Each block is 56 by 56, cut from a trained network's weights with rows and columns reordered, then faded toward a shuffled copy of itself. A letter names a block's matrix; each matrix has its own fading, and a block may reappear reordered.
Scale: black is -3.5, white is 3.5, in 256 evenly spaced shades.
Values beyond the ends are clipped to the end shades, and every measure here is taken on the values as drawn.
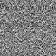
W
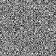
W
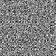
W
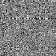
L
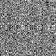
W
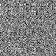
W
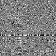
L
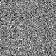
W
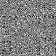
L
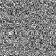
W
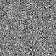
L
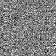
W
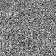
W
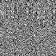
W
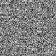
W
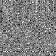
L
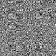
L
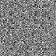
W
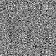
W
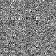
W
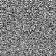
W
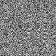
W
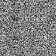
W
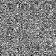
W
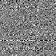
L
